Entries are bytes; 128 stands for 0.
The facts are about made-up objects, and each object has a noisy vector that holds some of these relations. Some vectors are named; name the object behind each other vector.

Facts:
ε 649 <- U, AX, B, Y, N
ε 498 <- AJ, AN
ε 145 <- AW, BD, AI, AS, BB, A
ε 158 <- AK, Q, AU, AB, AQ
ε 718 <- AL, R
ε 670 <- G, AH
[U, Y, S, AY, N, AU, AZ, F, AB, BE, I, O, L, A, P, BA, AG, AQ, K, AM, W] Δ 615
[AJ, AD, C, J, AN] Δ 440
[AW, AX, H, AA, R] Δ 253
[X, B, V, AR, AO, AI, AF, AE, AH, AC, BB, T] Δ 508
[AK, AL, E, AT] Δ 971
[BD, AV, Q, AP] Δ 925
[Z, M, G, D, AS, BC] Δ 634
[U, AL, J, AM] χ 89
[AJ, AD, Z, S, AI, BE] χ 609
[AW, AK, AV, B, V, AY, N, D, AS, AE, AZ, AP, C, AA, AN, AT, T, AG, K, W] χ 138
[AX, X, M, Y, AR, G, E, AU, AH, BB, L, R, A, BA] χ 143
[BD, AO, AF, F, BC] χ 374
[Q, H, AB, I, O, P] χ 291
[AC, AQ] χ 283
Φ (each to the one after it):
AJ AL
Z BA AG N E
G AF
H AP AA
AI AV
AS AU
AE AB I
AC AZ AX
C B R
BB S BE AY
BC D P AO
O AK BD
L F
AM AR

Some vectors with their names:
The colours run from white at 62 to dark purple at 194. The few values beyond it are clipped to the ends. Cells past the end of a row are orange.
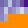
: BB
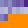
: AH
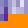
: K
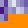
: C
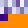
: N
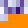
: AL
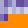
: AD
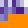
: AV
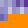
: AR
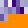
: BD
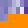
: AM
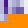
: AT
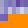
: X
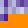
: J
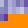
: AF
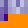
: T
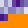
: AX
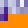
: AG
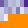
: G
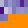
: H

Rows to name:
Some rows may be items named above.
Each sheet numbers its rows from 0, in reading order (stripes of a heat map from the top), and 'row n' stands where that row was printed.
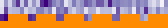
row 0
AO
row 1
AX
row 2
B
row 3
A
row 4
AQ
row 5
D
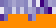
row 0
U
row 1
BD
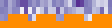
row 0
AC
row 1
M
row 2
AJ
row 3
BC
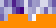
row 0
Q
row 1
Z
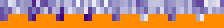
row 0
B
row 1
AW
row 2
AG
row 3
N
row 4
F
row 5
BC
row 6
F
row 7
AS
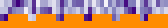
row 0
R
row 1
AK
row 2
J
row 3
AY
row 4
Q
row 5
AN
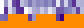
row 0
E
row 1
Y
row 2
AA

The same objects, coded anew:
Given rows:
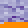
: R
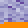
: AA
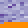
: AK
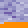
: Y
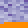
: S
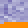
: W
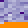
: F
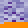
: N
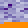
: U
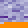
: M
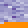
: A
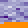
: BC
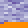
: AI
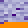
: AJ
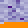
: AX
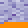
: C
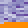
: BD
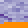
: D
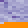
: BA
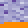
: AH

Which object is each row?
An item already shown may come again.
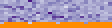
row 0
R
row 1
F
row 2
M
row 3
AD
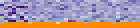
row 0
E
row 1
AG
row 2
AQ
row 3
H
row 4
AW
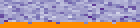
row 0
AS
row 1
AC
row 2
B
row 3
Z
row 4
R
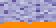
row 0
AH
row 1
H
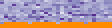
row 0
J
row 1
G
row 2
BD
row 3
AT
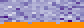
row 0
BC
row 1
AD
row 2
AY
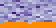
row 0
AO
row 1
Q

